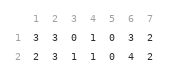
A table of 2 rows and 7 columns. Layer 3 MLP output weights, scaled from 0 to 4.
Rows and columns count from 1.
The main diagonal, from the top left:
3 3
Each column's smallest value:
2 3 0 1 0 3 2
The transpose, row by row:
3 2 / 3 3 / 0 1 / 1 1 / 0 0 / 3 4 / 2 2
